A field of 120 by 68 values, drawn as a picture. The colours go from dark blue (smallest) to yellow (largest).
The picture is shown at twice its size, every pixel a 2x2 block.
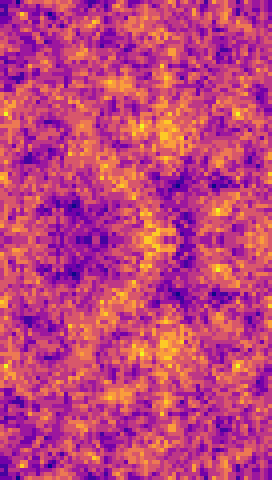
No overall slope runs across the table. Overall the values sit about 50% of the way up the scale. It is mirror symmetric from top to bottom. No single row or column stands out from its neighbours. There is no seam. The texture is blotchy.
